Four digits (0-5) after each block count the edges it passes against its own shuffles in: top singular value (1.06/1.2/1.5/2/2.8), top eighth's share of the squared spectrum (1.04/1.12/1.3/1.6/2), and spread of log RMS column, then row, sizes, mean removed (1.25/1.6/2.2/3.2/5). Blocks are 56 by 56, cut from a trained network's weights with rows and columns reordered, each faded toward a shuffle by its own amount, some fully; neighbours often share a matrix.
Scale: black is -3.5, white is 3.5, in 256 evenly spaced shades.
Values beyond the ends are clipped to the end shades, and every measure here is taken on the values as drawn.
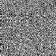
3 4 2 2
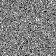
0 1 0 0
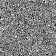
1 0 0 0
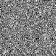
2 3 1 1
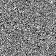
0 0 0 0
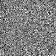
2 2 1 2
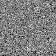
1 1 0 1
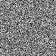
0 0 0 0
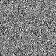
1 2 0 0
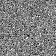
0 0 0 0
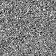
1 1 0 0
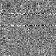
3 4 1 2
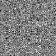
3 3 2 1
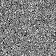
0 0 0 0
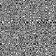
3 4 2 2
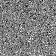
0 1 0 0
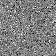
0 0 0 0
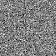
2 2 0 0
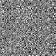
3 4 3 2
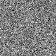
1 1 0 1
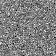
1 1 0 0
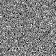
1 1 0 0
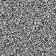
2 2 0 0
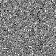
2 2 0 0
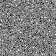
0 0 0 0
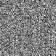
2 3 1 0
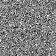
0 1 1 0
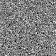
1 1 0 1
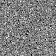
0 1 0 0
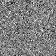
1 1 0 1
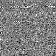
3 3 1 2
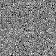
2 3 1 1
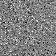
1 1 0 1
